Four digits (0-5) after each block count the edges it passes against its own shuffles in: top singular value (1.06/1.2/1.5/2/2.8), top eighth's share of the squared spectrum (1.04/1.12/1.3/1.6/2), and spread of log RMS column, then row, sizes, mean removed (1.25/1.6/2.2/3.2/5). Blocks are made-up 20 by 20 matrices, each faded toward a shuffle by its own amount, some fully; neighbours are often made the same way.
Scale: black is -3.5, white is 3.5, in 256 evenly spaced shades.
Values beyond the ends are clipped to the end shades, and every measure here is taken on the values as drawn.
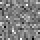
0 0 0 0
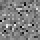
0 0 0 1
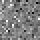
0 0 0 0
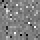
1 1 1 0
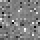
1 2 0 0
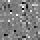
2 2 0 0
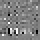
3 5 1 2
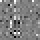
3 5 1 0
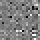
3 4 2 1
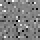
2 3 1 1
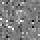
2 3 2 0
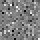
0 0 0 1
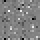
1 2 0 0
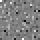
0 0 0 0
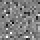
2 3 0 0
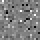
1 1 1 0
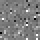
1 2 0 0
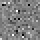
1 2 0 0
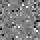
0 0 1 0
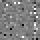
2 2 1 0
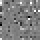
3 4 1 1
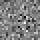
1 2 1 0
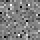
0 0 0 0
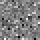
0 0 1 0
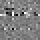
2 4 0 2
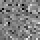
1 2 0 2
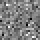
0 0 1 0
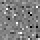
0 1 0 0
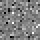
0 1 0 0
